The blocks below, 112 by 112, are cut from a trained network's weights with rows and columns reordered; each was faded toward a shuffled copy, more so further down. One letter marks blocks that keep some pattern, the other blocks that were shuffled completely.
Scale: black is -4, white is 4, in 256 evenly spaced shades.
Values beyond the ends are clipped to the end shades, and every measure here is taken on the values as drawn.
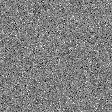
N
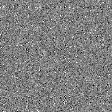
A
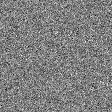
N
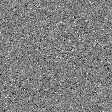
N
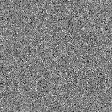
A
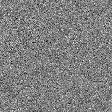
A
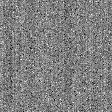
A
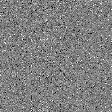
A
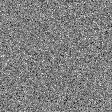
N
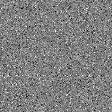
A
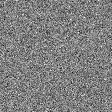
N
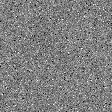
N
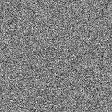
A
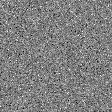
N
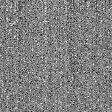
A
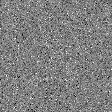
A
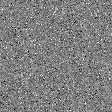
N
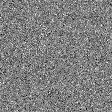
N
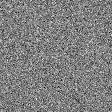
N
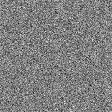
A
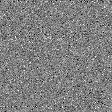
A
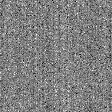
A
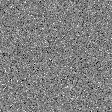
N
